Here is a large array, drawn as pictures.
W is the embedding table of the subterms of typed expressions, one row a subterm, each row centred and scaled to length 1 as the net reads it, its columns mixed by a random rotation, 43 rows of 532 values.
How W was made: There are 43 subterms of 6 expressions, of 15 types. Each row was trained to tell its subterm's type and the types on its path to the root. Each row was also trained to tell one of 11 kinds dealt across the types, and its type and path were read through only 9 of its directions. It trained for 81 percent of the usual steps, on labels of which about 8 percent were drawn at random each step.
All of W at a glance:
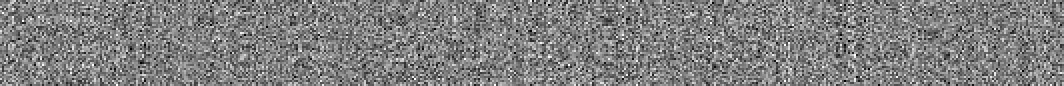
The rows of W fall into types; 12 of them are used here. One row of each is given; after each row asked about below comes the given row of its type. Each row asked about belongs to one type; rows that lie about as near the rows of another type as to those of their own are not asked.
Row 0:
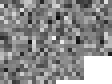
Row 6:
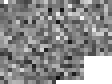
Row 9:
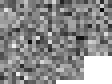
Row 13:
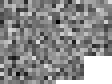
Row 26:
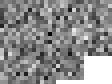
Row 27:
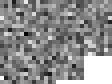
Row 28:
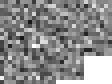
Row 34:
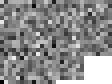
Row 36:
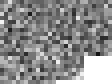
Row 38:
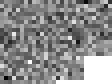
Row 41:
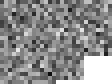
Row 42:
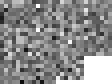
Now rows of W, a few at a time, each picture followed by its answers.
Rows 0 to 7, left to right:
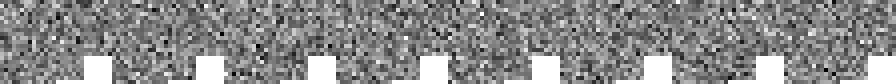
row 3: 9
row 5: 9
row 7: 41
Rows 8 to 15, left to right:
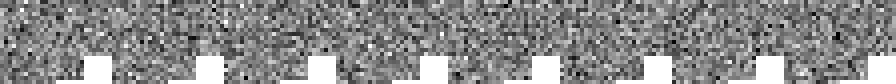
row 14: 34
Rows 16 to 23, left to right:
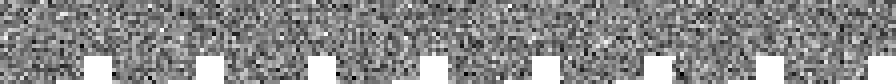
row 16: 41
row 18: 6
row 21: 34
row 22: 0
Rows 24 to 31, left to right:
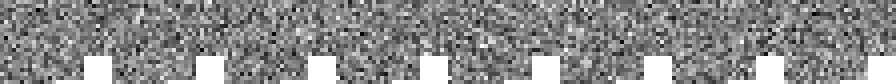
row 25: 42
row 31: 38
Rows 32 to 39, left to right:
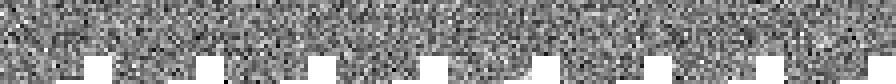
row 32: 9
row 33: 0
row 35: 26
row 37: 34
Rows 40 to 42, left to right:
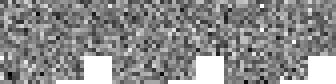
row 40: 0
